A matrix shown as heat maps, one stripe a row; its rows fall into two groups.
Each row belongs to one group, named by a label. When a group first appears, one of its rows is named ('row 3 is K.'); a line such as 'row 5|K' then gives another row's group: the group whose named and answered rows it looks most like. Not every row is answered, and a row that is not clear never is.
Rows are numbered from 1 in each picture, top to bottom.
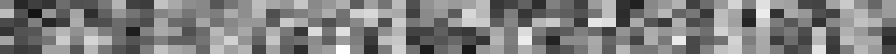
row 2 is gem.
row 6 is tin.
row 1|gem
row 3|gem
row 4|tin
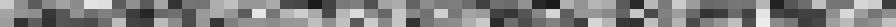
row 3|gem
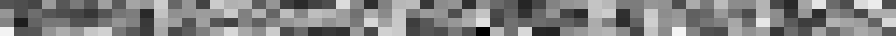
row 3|gem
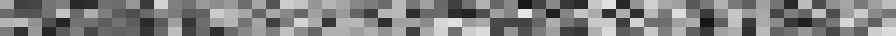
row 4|gem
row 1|gem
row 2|tin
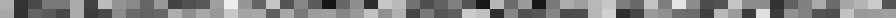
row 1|tin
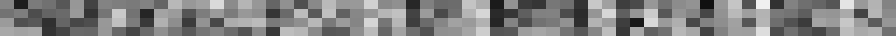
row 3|gem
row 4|gem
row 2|gem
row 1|gem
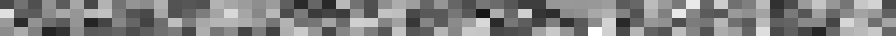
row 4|gem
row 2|tin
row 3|gem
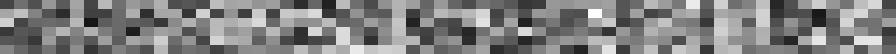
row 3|gem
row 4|tin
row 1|tin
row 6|gem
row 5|tin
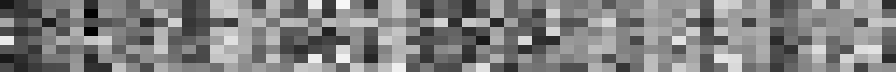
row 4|tin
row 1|tin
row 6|tin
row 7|tin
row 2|tin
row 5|tin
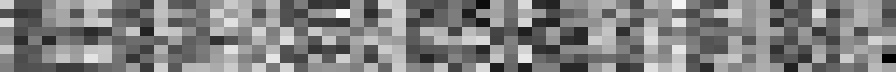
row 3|tin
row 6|tin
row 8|gem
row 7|tin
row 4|gem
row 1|tin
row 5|gem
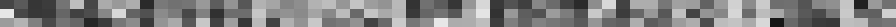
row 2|gem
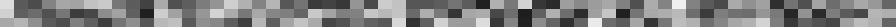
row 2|gem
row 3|gem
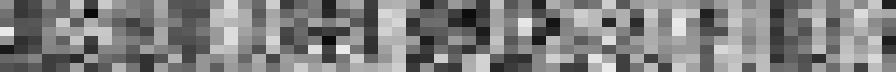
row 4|tin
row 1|tin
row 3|tin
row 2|tin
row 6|tin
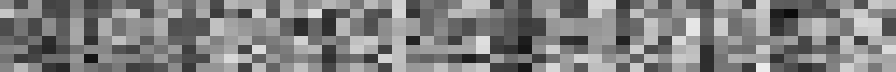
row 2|gem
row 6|gem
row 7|tin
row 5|gem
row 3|tin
